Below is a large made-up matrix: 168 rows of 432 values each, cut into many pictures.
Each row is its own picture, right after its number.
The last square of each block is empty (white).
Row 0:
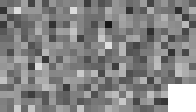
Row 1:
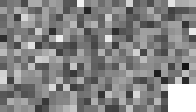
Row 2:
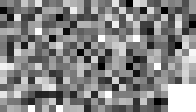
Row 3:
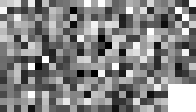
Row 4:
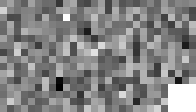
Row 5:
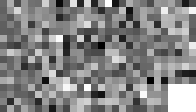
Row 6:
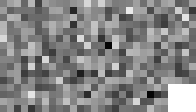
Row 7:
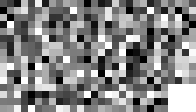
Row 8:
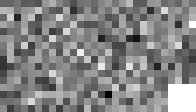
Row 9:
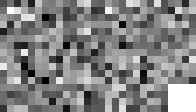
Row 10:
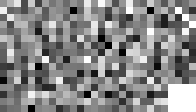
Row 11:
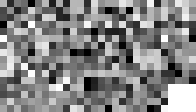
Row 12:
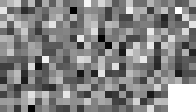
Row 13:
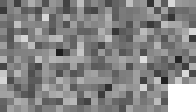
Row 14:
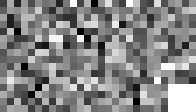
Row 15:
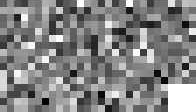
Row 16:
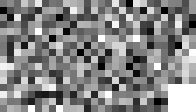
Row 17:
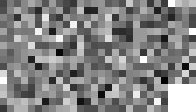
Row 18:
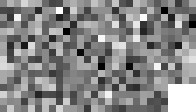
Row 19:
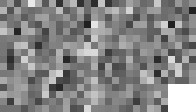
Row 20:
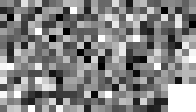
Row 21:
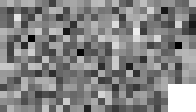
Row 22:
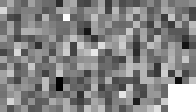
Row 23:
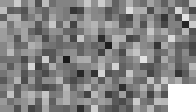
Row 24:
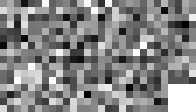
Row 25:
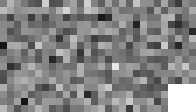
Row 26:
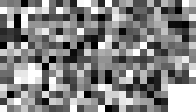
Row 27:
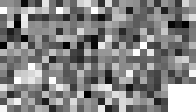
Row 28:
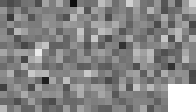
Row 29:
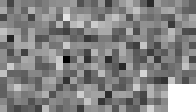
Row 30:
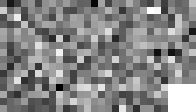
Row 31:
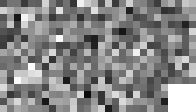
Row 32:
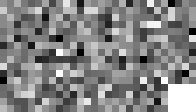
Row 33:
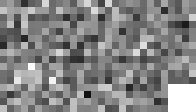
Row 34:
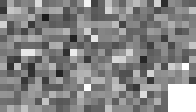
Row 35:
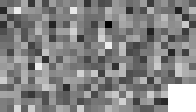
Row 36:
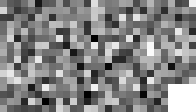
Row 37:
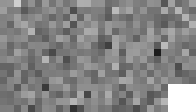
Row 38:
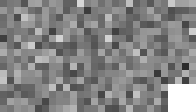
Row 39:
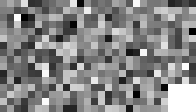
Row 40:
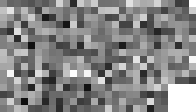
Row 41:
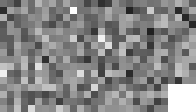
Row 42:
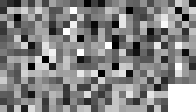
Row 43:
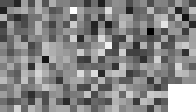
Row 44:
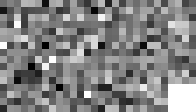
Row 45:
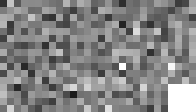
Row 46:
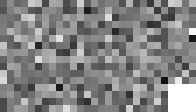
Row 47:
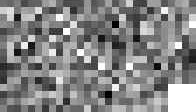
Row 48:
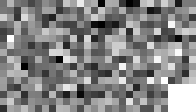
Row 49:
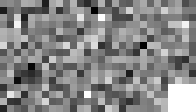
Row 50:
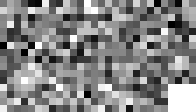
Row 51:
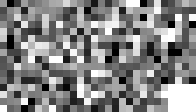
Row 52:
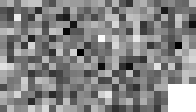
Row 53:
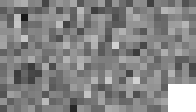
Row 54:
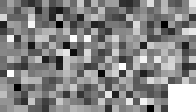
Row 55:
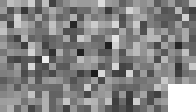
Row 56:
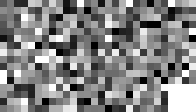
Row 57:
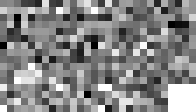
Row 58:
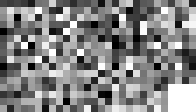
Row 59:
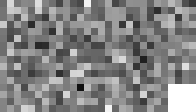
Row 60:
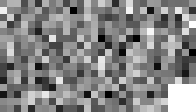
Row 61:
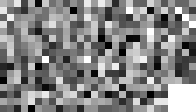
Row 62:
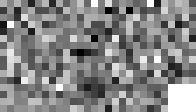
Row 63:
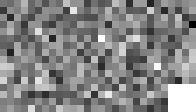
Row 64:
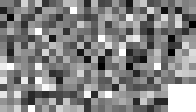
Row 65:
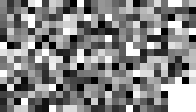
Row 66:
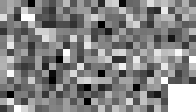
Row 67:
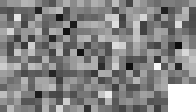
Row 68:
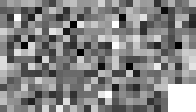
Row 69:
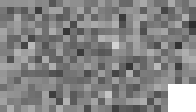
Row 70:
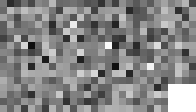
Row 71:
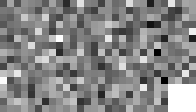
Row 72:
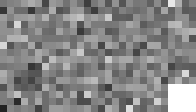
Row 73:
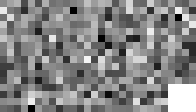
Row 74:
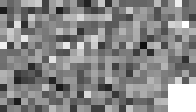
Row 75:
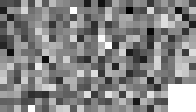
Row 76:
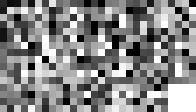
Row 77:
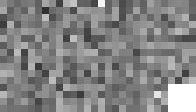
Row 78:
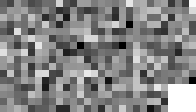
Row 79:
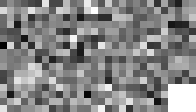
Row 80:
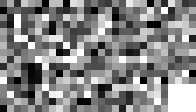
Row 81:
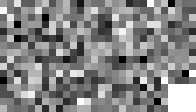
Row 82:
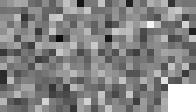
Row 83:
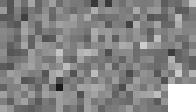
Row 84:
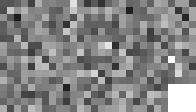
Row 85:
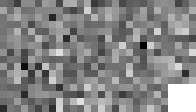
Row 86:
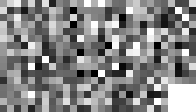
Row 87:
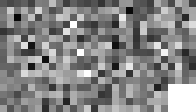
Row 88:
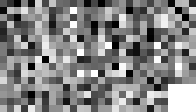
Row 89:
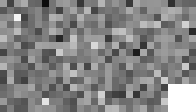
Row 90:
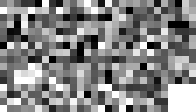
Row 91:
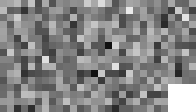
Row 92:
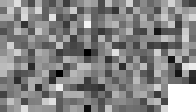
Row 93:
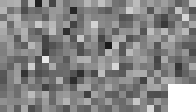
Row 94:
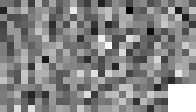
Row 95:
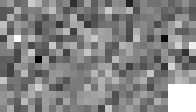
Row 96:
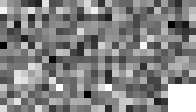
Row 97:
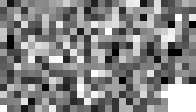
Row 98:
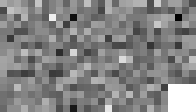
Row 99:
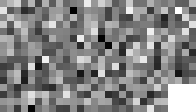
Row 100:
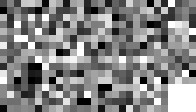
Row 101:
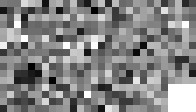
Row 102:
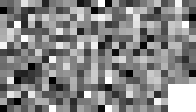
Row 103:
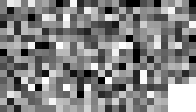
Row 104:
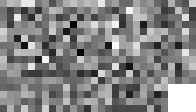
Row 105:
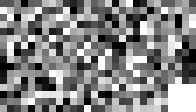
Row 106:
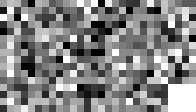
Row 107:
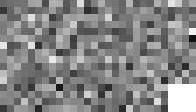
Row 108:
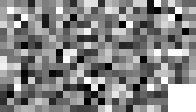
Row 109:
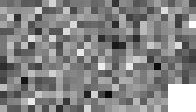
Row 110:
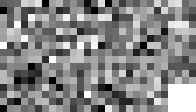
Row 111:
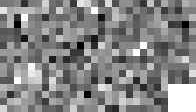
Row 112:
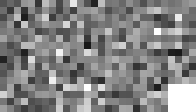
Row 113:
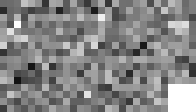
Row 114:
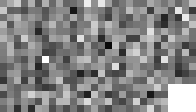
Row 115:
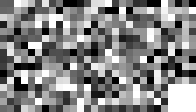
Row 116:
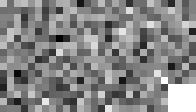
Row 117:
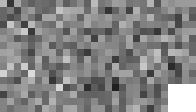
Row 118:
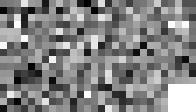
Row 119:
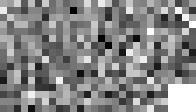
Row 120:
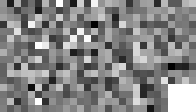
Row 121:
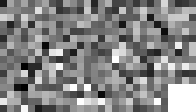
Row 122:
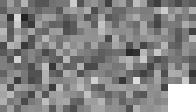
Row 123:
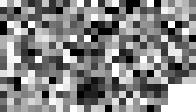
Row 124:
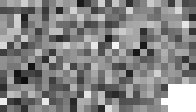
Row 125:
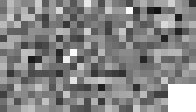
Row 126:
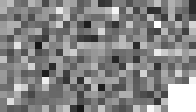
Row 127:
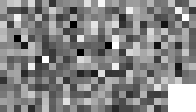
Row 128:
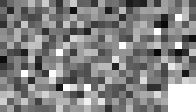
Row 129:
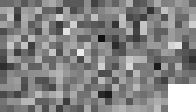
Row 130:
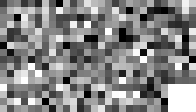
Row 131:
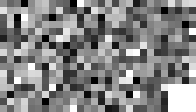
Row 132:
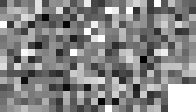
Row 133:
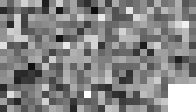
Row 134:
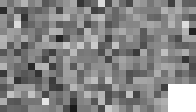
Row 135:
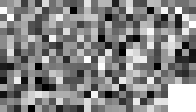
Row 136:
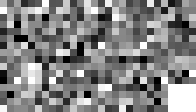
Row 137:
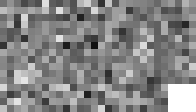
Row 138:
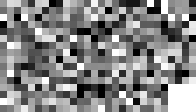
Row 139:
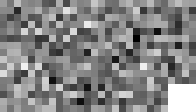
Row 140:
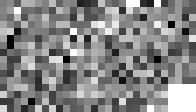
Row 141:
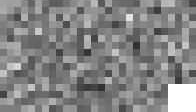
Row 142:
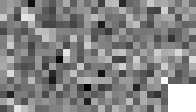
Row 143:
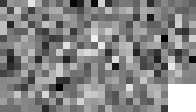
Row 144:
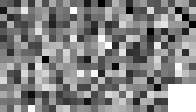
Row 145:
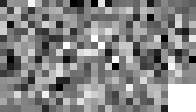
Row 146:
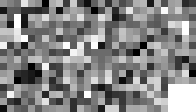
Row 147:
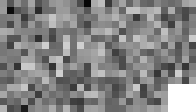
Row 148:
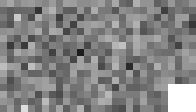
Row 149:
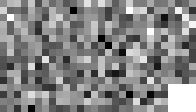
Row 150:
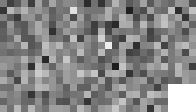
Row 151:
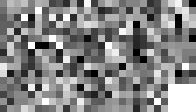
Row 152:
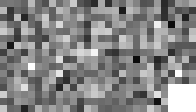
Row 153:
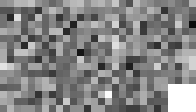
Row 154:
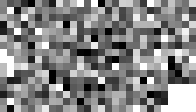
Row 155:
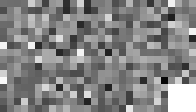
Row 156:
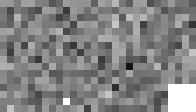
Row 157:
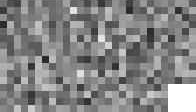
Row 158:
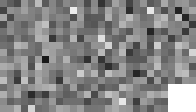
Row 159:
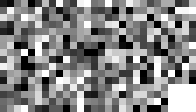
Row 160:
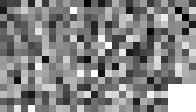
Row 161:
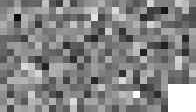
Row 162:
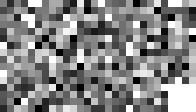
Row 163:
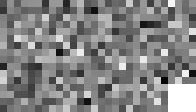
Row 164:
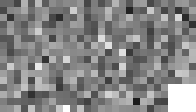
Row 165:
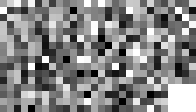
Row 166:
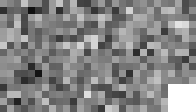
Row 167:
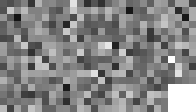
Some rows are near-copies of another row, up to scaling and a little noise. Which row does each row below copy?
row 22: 4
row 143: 145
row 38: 1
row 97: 51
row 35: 0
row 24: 33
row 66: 142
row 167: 84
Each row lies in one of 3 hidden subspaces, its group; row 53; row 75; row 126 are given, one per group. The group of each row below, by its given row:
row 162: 53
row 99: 75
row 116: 53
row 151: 126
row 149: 75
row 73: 75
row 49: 53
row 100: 53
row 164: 75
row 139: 126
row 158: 75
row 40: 126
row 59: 126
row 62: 126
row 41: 75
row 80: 53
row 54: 126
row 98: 126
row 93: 75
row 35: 75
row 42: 75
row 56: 53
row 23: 75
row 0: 75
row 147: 126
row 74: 53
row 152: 126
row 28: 126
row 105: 75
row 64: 75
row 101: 53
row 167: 75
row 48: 126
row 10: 75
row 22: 126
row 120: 126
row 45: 126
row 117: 126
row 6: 75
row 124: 53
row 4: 126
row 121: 126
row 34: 126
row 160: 75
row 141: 126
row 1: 53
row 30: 126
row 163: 53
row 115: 126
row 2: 75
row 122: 53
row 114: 75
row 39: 53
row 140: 126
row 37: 75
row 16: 75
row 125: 126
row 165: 75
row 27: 53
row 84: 75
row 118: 53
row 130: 53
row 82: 53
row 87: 75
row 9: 126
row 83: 126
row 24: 53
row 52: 75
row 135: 75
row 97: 126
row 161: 53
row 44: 53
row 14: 126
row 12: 75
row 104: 75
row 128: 126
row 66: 126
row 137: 53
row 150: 75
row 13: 53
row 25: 53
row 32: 53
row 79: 53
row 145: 126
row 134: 53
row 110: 53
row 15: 53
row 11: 126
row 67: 75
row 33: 53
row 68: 75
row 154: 126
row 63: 75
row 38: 53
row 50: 53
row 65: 53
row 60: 75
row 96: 53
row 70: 75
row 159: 126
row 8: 75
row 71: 53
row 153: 75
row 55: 75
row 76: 75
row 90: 53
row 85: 126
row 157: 75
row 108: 126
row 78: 126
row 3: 75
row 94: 75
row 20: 75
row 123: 126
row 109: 75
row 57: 53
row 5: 126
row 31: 53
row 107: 53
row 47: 75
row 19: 126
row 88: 75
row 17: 53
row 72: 53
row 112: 126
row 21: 75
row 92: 126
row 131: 53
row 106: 126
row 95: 126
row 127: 75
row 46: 53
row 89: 53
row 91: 75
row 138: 126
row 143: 126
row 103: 126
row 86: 75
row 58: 75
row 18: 75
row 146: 53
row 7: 75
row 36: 126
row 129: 75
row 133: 53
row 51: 126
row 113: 53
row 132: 126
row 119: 75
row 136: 53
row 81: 53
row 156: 75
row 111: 53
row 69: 75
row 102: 53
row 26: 53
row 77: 126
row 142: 126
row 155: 53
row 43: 75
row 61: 75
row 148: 75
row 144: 75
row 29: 126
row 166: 53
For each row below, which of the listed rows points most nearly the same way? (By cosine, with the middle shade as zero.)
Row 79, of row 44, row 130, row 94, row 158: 130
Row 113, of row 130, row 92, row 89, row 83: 89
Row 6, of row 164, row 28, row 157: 28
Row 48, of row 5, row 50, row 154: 154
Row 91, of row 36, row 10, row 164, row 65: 10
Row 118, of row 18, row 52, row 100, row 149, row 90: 100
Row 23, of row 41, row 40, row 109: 109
